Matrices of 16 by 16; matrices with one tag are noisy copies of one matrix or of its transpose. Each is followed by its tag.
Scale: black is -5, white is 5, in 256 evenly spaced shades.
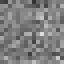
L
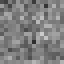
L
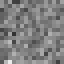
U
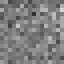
U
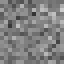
U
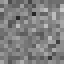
U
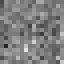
L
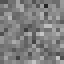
L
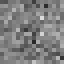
L
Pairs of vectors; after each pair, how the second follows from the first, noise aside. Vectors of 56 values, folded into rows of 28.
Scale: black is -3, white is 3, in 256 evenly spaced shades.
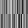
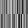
copied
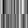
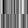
copied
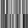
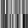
copied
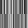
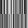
copied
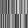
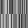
reversed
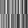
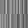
shrunk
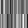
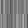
shrunk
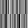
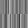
shrunk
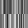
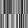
copied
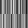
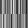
copied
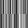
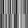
copied
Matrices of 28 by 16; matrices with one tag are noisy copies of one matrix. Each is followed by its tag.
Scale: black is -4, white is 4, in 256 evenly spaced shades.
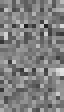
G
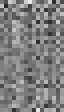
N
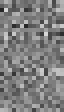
G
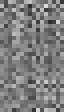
N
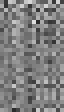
N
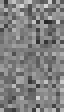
N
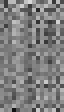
N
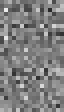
G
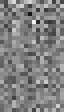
N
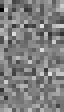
G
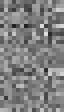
G
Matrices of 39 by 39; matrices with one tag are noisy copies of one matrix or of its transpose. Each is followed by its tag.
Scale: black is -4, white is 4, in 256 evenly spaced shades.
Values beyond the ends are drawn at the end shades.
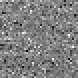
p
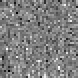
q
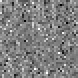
p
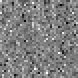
p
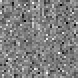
p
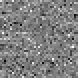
p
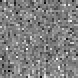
q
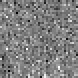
q
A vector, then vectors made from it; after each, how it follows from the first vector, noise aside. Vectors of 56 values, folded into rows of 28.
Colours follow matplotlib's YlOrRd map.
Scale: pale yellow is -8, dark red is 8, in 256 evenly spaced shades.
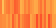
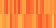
reversed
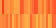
negated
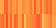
wrapped around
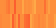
partly zeroed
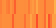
partly zeroed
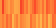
negated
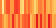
scaled up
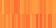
shrunk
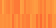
shrunk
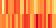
scaled up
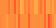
partly zeroed
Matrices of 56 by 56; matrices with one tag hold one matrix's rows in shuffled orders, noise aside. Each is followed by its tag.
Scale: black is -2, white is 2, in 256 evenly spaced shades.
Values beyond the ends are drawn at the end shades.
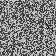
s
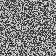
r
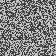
r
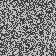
s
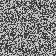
r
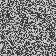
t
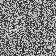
s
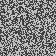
s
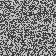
r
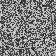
t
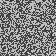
t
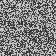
r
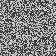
r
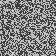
t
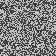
r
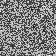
r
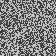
s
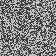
t
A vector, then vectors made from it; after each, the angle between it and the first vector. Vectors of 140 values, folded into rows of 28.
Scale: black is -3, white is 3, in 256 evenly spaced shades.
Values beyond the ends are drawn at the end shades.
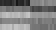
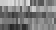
nearly opposite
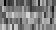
partly aligned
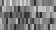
partly opposed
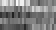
nearly opposite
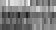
nearly opposite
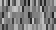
orthogonal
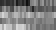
nearly parallel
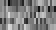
partly aligned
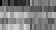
nearly parallel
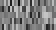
orthogonal
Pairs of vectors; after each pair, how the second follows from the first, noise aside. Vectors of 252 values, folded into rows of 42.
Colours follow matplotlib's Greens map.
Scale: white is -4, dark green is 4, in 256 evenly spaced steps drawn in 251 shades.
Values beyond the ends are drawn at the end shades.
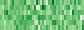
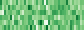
reversed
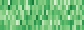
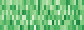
shuffled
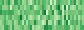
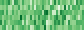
sign-scrambled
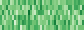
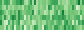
shuffled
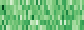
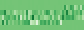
partly zeroed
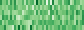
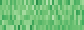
shrunk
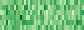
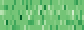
partly zeroed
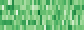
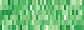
shuffled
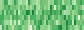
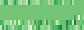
partly zeroed
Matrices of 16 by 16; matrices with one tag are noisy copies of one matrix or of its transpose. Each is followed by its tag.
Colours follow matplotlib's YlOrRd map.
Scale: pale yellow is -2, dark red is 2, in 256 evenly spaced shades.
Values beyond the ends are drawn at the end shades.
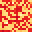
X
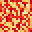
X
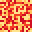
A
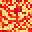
X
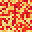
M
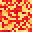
X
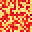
M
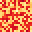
M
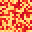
M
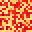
M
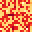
M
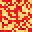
X
